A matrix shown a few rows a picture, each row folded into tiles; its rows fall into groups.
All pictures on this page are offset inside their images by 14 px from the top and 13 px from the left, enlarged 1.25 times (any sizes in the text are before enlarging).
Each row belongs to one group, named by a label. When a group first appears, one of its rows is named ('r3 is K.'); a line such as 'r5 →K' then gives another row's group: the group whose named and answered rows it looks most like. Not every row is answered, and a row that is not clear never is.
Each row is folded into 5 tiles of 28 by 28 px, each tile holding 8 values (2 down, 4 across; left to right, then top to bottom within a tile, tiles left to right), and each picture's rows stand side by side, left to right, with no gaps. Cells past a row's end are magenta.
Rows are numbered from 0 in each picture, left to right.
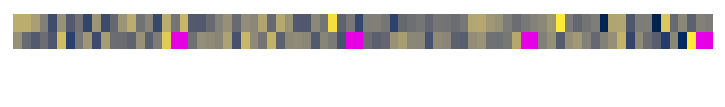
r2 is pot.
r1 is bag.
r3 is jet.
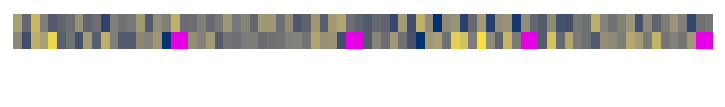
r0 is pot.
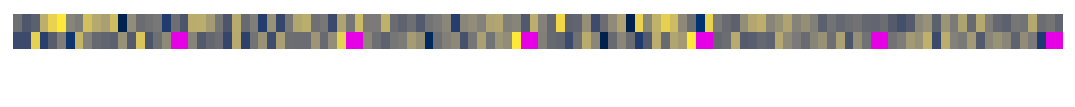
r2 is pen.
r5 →bag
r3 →pen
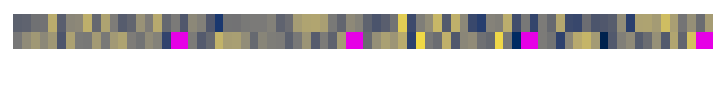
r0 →bag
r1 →pot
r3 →pen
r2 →bag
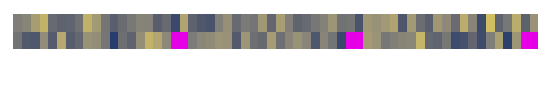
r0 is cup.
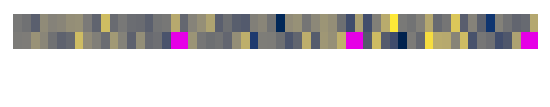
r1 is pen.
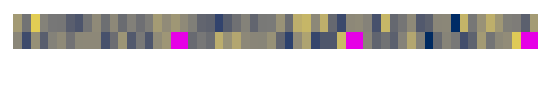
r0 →jet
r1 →pot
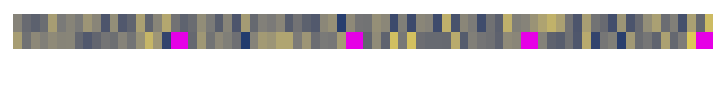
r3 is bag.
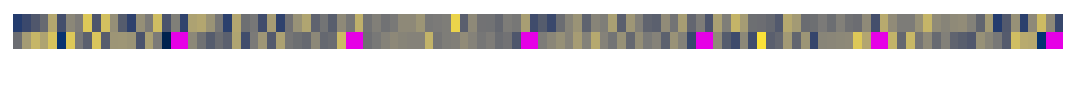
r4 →cup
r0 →bag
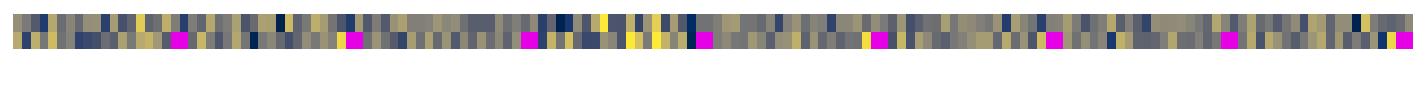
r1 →pen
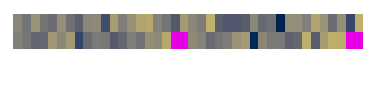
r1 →pen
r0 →pen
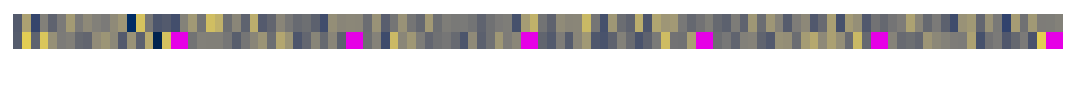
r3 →pen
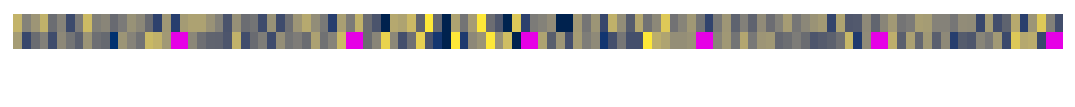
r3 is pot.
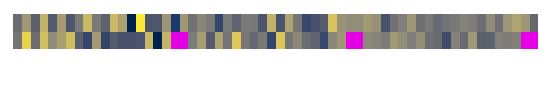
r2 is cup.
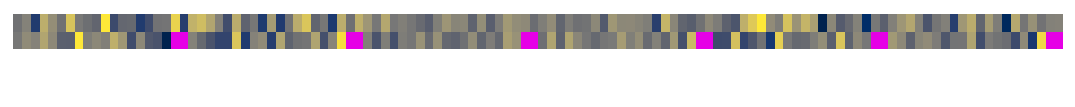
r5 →jet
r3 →jet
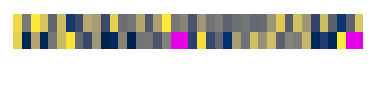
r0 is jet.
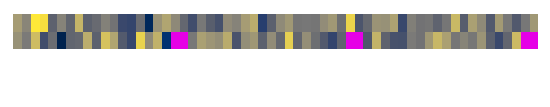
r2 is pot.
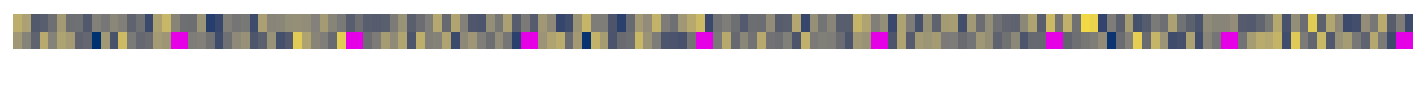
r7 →bag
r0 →cup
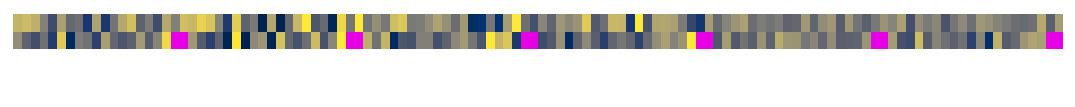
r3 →pen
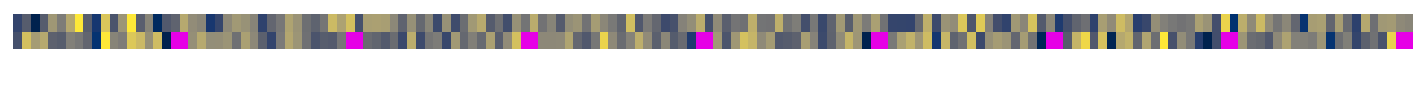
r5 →bag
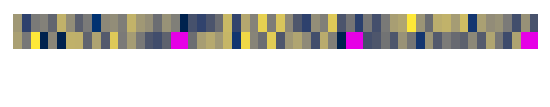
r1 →bag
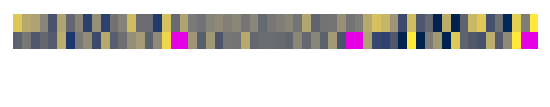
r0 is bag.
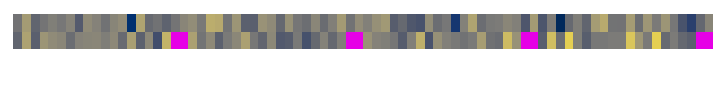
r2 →pen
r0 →jet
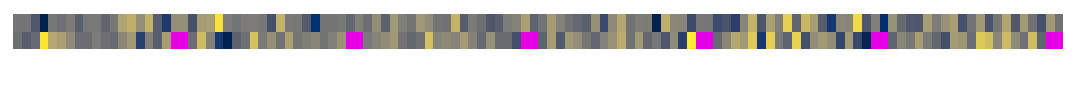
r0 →pot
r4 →bag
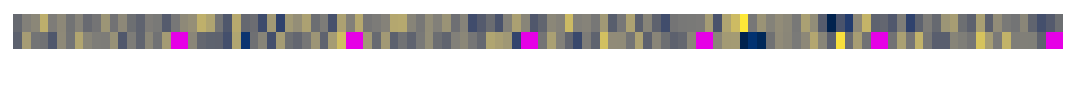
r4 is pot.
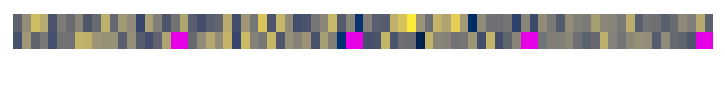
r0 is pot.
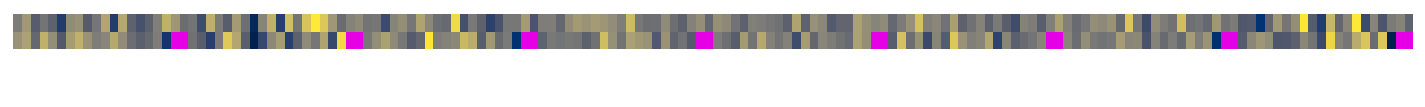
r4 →cup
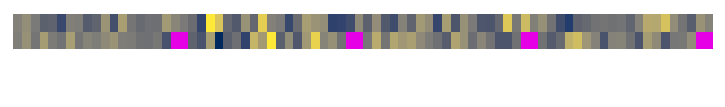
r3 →pot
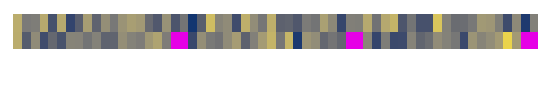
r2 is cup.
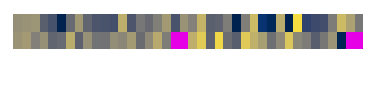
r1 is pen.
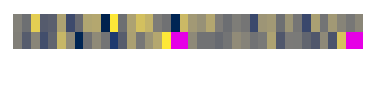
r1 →jet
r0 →pen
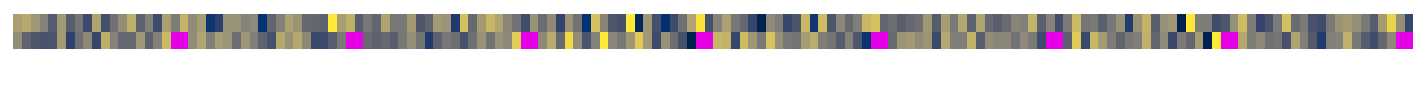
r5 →bag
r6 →jet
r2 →pen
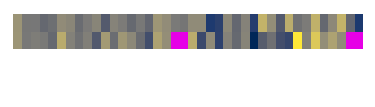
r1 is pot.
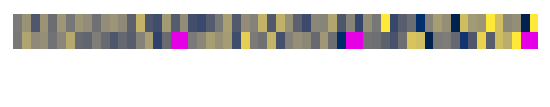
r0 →jet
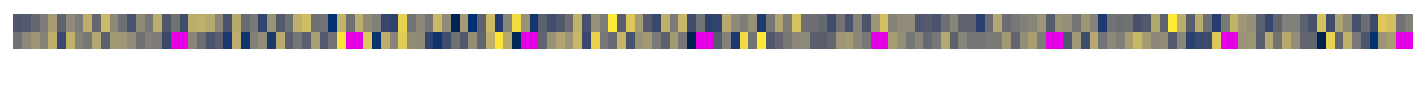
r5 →pen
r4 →cup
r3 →bag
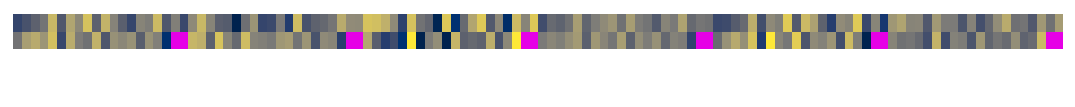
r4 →bag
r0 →bag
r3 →bag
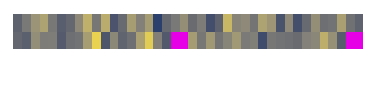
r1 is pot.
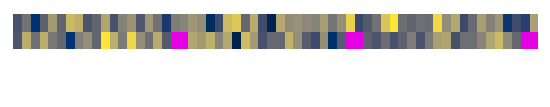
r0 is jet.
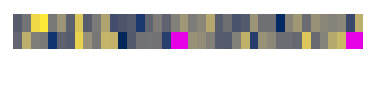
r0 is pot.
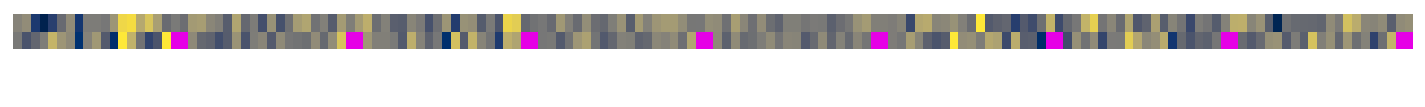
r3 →pen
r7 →pot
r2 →cup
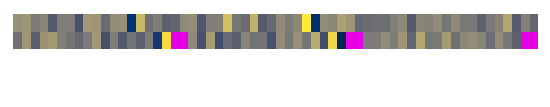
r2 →bag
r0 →jet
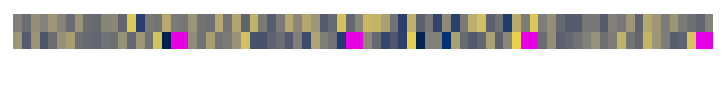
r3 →pot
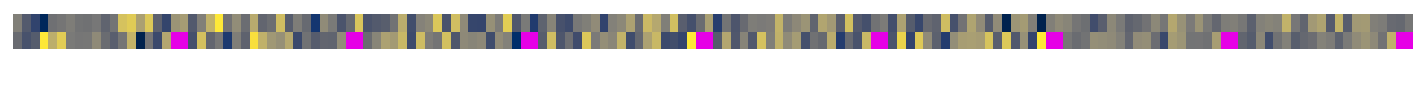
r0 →pot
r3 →pot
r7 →pen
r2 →bag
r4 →pot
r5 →jet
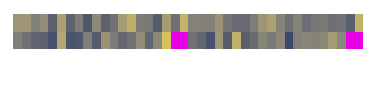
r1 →cup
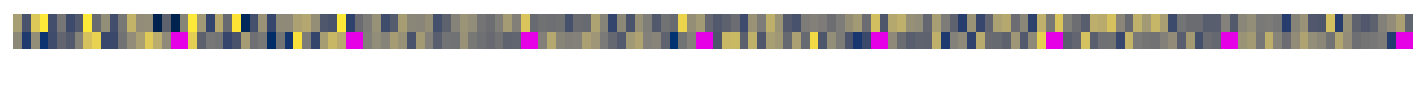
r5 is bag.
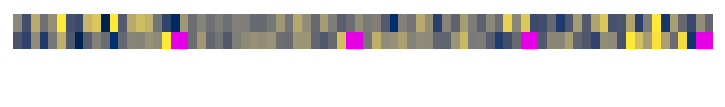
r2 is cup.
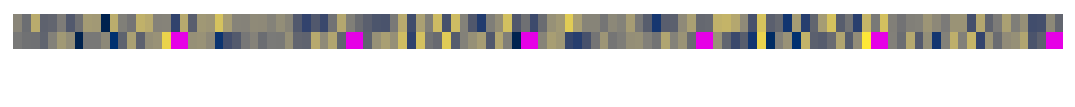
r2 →bag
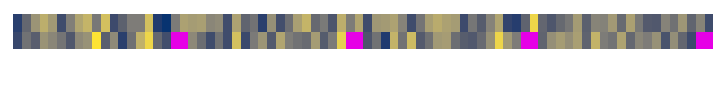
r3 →bag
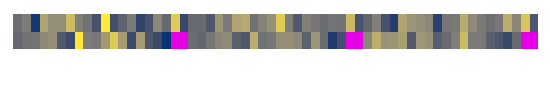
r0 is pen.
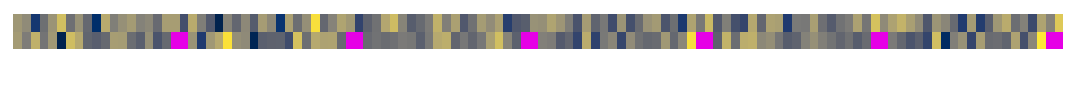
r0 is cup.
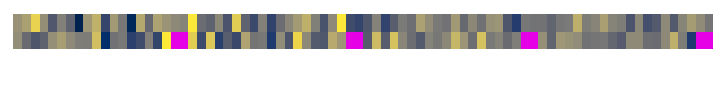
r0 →jet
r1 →cup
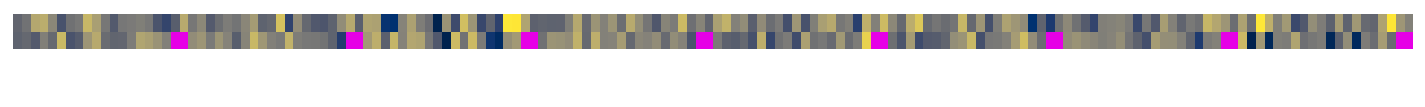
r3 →bag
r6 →cup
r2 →cup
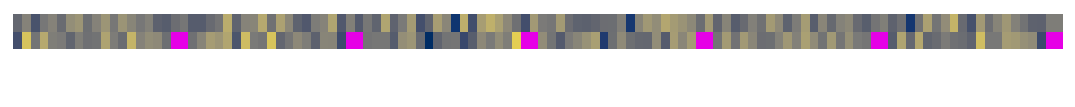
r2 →pen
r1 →bag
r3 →pen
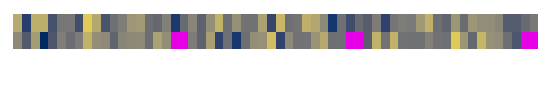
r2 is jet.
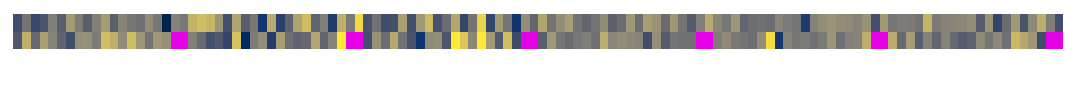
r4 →pen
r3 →pot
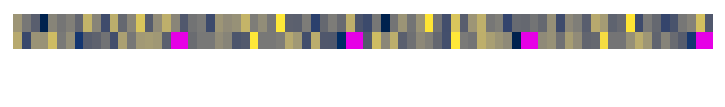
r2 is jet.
